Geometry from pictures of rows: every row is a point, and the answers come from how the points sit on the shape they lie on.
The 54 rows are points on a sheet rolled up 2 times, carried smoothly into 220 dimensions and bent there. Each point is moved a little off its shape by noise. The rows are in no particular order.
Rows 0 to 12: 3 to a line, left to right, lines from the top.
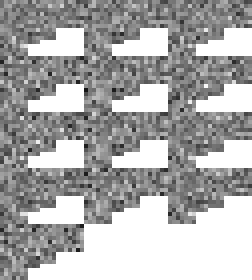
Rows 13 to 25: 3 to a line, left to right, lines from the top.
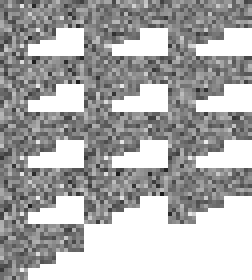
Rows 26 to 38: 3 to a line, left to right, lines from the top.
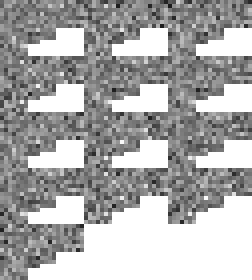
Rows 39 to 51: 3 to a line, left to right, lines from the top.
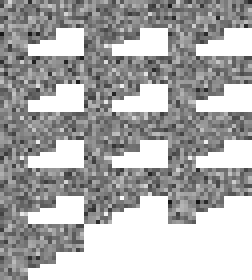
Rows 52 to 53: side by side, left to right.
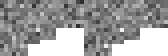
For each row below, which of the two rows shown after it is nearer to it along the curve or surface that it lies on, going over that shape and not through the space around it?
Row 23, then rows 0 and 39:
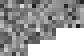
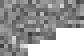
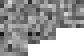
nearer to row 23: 39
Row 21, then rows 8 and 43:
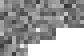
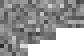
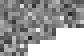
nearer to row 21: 43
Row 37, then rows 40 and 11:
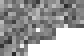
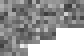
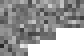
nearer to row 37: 40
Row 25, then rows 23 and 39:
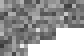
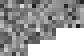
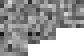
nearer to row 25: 23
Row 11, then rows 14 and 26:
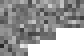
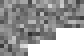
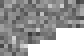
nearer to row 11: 14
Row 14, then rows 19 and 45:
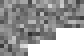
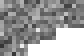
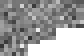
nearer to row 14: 19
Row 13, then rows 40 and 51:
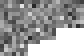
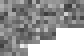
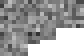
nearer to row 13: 40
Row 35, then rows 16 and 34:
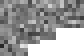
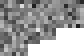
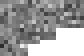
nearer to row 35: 34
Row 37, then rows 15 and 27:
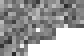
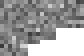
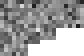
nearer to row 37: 27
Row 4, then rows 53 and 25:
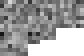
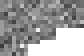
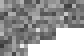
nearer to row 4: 25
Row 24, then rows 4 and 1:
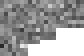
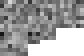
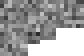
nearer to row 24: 1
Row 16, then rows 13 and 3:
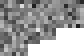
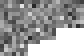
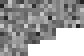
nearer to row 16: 13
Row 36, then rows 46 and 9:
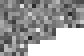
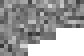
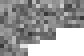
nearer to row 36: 9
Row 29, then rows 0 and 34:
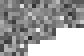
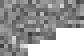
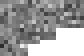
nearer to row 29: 34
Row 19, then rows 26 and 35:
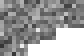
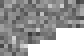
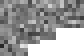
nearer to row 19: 35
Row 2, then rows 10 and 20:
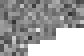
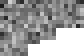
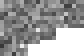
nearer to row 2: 20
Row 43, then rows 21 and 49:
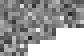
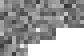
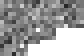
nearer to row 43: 49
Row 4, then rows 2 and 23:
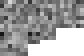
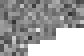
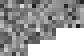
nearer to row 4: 23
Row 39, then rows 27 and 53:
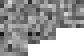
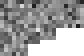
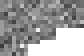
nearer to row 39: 27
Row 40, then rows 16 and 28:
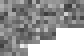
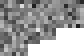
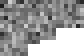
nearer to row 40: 16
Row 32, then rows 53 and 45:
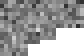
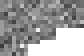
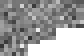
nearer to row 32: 45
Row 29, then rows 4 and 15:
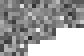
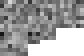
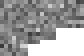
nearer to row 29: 4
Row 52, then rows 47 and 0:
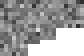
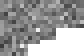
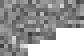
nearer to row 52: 47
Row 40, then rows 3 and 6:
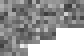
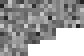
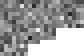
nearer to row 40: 6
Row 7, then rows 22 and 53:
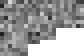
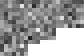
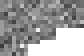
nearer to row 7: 22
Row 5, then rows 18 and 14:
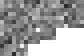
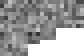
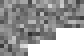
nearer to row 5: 14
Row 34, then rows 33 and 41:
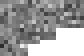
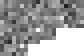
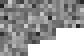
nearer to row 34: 33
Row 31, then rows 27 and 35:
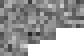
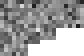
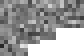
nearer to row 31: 35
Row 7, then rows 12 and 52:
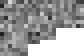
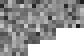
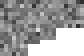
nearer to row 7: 12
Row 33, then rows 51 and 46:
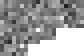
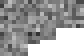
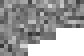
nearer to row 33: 46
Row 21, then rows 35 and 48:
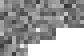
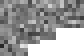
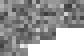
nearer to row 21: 48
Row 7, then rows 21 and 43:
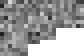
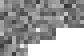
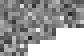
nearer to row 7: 43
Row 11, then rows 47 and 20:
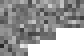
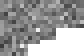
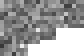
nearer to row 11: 20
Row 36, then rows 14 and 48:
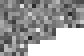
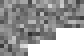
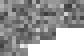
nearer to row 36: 48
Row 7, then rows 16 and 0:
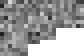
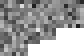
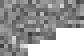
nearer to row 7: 16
